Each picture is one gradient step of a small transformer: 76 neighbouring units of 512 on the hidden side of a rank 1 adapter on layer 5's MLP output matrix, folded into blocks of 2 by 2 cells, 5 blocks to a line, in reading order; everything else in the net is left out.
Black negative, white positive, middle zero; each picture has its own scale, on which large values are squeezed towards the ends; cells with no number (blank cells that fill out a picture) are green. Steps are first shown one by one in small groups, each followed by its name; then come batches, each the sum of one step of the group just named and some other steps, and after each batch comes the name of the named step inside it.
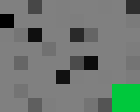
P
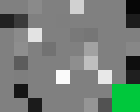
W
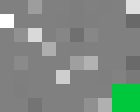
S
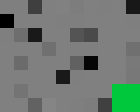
P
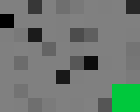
P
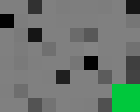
S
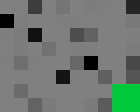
P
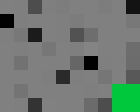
P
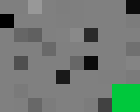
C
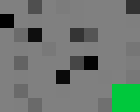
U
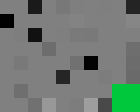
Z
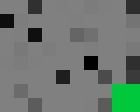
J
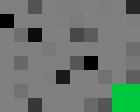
U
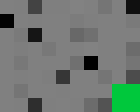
U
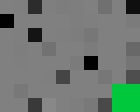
Z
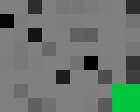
J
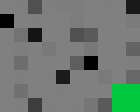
U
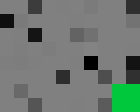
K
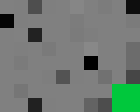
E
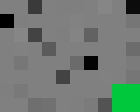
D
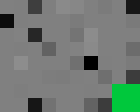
E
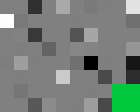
K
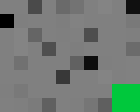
D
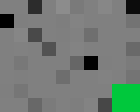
D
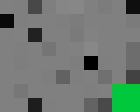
E
